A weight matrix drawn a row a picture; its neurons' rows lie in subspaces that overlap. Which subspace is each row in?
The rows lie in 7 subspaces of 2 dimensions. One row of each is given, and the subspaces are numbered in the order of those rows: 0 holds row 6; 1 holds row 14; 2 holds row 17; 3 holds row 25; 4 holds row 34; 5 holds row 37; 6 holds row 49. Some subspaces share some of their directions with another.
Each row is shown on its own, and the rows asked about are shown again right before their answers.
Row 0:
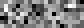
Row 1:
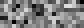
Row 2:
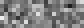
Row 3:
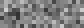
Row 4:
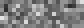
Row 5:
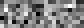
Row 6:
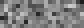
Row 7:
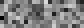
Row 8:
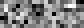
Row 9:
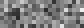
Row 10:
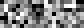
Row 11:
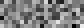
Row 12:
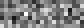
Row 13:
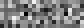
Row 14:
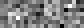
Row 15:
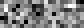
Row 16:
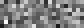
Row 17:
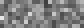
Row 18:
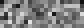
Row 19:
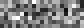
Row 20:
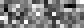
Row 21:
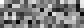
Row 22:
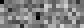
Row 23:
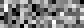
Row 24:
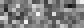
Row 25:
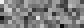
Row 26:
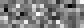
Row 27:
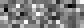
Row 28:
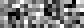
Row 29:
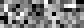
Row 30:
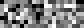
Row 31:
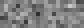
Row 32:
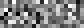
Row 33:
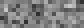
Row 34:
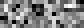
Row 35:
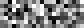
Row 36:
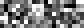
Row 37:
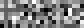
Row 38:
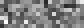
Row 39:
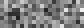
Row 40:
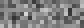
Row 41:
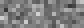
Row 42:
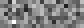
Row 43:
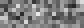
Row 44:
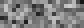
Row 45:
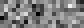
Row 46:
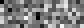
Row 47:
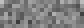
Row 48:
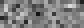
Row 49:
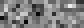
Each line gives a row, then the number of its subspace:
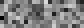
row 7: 2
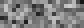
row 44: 4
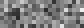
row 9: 1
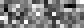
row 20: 6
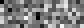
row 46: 3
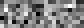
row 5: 5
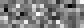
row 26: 2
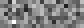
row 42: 4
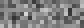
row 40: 5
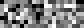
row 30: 3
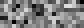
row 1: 4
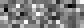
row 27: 2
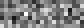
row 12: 5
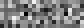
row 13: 5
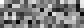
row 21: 0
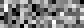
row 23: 1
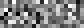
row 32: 4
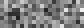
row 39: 1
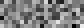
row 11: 2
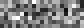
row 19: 5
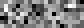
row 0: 3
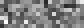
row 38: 6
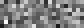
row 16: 6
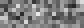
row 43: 5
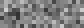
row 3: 1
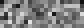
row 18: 0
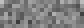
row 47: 0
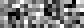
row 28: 1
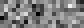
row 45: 6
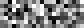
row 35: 4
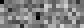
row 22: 3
